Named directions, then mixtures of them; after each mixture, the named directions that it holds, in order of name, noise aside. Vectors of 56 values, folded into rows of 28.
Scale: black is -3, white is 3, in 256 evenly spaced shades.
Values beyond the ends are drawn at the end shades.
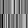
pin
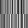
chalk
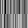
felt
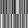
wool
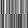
felt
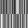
wool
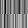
felt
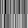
felt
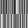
wool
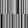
chalk, wool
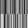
felt, wool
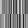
chalk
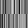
felt, pin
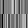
pin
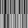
felt, wool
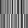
chalk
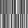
chalk, wool
